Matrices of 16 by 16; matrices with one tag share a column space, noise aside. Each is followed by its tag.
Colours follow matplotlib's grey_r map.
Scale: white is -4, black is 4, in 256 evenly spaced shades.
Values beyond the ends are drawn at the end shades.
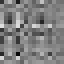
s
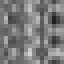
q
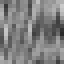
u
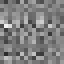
s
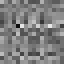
s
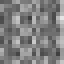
q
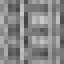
q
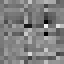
s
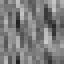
u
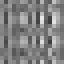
q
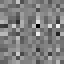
s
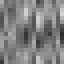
u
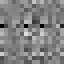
s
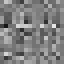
s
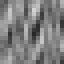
u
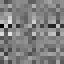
s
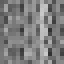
q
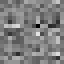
s
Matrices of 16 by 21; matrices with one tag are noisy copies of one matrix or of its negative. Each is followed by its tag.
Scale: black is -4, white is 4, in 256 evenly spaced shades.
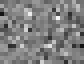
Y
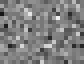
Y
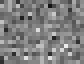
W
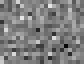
W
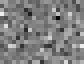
Y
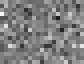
Y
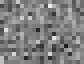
W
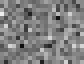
Y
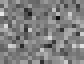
Y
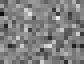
Y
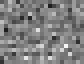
W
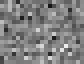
W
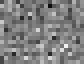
W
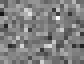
Y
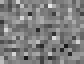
W
